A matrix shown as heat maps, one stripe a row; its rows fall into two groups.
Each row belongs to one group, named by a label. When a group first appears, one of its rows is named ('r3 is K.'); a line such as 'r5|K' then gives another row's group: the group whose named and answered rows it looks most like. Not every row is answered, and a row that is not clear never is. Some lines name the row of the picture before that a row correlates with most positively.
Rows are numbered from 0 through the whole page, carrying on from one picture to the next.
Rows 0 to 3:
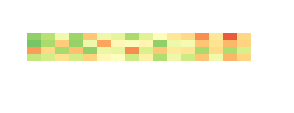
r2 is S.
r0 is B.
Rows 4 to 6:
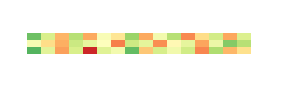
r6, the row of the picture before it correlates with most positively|3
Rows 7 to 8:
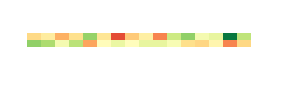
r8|B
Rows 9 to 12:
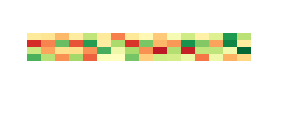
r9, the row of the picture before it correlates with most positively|7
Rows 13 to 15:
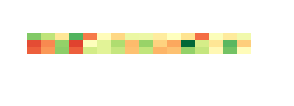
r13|B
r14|S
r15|S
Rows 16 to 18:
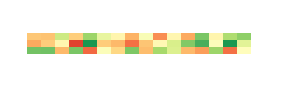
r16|S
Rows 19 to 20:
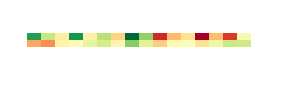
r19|B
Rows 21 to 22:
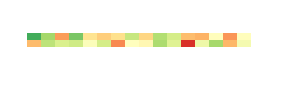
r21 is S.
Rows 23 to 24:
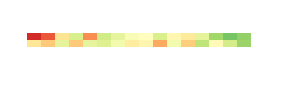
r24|S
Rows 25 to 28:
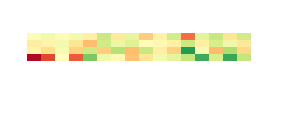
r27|S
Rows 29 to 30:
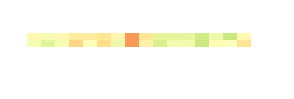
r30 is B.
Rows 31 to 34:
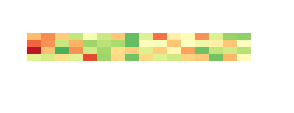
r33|S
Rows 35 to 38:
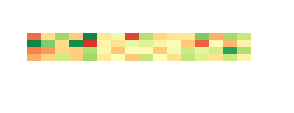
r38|S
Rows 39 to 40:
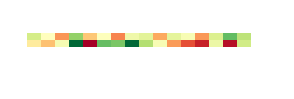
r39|B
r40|B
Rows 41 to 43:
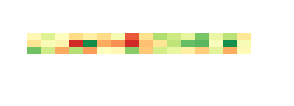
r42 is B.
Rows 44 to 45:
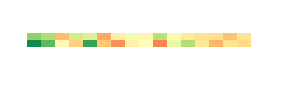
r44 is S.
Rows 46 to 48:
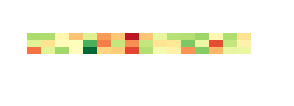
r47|S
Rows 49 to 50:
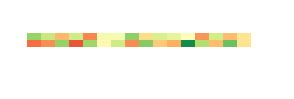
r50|S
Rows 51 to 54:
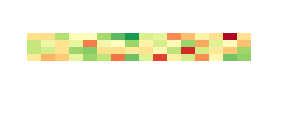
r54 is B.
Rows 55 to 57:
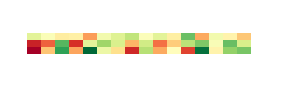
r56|S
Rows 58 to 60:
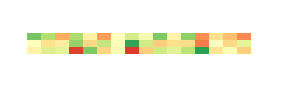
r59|B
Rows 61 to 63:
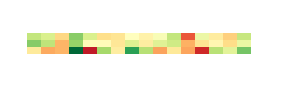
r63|B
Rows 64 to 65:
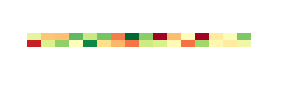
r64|B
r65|S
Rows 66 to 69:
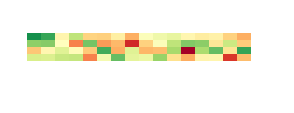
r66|B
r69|B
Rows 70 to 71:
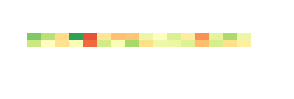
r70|B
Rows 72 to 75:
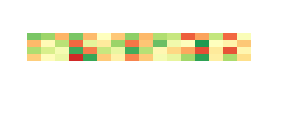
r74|B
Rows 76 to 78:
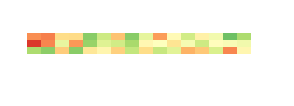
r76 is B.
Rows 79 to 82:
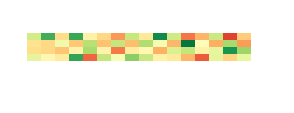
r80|S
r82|B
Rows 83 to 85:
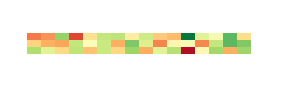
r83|S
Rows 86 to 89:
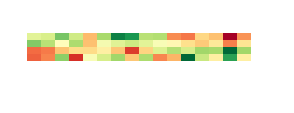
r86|B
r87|B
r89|S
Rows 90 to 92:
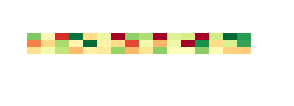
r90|B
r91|S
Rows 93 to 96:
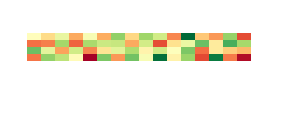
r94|S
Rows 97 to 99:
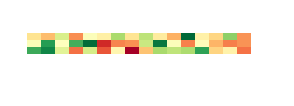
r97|S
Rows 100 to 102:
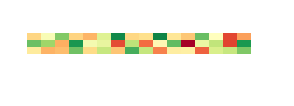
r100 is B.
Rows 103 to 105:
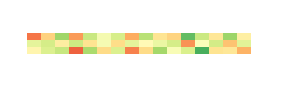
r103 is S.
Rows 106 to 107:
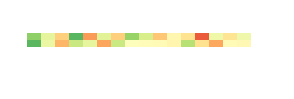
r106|B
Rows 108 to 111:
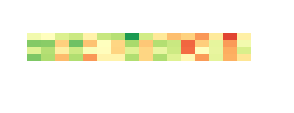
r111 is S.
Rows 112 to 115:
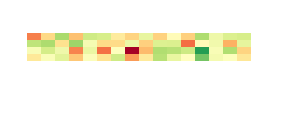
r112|S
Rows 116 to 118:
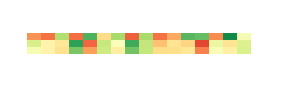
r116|S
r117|B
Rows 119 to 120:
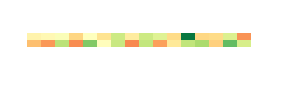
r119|S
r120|S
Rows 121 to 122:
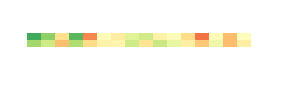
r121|B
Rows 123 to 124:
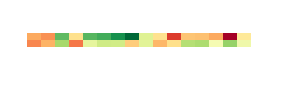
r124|S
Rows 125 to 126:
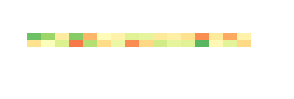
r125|B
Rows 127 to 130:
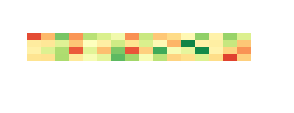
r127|S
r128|S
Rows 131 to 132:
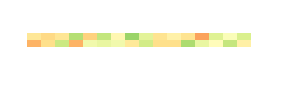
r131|B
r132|S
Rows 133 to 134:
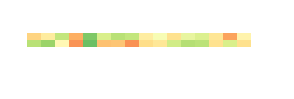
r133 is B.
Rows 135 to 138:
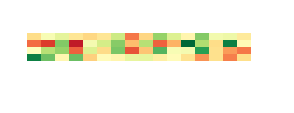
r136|S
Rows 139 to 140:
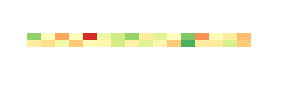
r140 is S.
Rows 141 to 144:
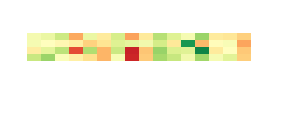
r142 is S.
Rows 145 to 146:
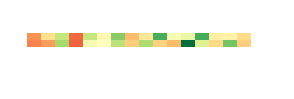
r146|S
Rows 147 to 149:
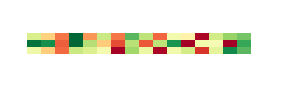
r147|B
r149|B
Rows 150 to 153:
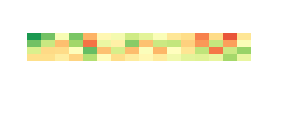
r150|B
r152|S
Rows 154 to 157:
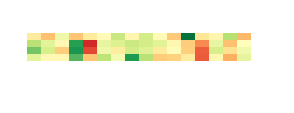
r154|S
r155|B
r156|B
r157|B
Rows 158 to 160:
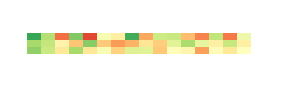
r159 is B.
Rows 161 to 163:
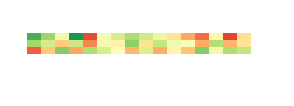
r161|B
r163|S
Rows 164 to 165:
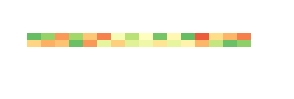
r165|B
